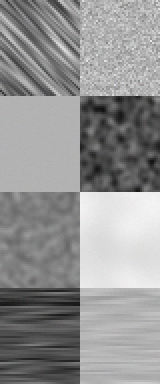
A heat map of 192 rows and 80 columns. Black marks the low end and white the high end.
The table splits into 4 rows of 2 panels. Panel 1,1: middling, slanting down to the right, strong in contrast. Panel 1,2: high, fine-grained. Panel 2,1: high, flat. Panel 2,2: low, blotchy. Panel 3,1: middling, blotchy, faint in contrast. Panel 3,2: very high, smooth, faint in contrast. Panel 4,1: low, streaked across. Panel 4,2: high, streaked across, faint in contrast.
